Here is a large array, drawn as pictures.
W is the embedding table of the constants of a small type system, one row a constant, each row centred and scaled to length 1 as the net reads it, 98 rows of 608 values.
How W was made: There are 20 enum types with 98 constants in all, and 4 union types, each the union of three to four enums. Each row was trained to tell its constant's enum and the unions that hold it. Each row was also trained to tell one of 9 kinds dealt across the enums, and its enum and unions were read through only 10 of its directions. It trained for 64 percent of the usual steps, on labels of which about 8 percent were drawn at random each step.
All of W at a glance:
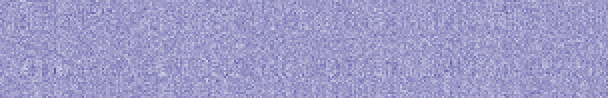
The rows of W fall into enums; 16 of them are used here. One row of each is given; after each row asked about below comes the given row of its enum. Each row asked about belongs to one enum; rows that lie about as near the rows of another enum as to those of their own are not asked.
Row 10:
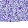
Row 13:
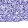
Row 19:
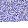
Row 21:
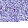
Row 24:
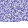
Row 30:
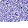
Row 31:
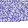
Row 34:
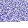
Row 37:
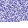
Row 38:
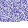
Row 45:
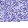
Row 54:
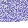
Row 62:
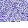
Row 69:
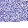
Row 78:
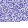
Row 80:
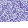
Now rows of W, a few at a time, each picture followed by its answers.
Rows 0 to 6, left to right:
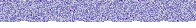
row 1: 37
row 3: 80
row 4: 54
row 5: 19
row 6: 31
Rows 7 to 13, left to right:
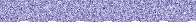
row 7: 37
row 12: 13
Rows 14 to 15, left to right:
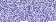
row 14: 62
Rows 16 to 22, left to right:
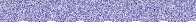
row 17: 34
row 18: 69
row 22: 24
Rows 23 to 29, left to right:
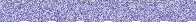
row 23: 24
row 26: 19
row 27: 62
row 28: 62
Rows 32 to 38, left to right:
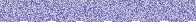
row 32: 10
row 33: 13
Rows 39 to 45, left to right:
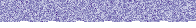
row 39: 19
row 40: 54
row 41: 24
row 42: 78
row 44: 13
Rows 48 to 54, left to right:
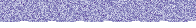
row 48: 24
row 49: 54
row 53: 30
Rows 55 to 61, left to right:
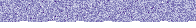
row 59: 38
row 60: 19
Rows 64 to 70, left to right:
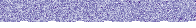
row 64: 69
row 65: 80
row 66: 24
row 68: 13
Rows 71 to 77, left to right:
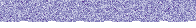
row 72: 80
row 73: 69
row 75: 69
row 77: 78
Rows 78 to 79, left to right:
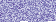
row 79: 45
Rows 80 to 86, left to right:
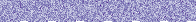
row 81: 45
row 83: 38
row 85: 80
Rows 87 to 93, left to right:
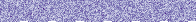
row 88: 69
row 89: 54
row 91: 45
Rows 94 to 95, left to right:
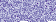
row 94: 13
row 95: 80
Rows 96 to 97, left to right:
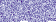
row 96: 19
